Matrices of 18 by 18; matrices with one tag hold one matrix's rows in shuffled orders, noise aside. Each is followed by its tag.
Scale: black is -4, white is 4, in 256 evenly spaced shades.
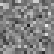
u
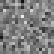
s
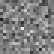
s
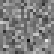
u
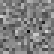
u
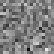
u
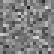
u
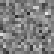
u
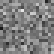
s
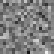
u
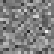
u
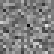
u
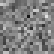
u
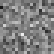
s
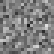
u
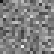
s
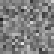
s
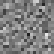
u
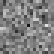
u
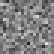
u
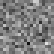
u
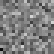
s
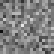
s
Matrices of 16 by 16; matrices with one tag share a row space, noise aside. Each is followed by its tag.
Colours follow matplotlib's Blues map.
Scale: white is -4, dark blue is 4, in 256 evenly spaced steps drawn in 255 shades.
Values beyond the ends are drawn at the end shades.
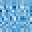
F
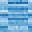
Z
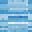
Z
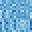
F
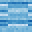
Z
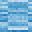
Z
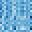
F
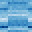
Z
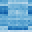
Z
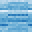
Z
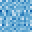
F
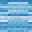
Z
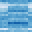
Z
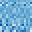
F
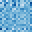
F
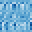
F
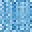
F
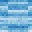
Z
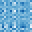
F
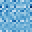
F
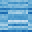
Z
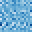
F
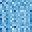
F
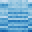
Z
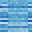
Z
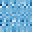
F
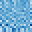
F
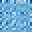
F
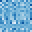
F
